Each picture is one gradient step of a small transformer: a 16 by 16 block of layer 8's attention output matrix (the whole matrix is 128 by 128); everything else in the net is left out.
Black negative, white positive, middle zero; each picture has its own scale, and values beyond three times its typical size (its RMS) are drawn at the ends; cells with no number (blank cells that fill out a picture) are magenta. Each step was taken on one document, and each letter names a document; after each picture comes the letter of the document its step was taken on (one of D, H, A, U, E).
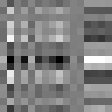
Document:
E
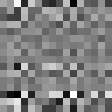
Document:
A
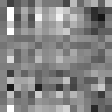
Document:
A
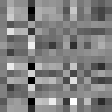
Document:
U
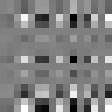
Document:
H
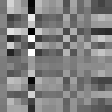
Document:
U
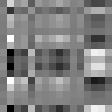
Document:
E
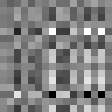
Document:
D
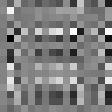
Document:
A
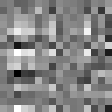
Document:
D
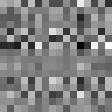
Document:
A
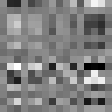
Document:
D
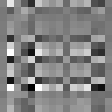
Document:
U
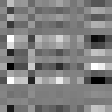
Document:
E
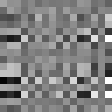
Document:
A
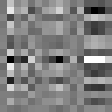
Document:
E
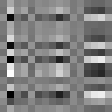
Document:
E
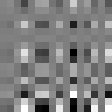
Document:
H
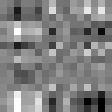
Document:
D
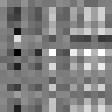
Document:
D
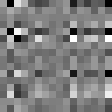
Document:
A
